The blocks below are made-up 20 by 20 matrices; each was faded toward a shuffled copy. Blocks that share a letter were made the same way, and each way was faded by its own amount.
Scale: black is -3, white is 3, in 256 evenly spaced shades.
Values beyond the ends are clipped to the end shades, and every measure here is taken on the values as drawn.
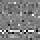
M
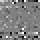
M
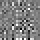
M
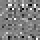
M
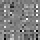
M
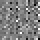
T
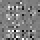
M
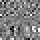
T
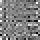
T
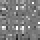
M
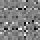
M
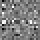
T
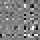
M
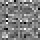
T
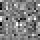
T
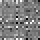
M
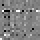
M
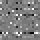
M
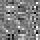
T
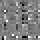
M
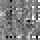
T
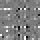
M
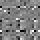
M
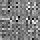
T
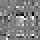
M
